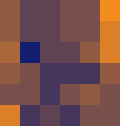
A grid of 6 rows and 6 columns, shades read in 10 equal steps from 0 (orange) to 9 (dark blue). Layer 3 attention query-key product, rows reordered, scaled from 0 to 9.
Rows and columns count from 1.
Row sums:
26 27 29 34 31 31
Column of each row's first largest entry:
2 2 2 3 3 2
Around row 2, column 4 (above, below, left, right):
5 6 6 5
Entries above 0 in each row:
5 6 6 6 6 6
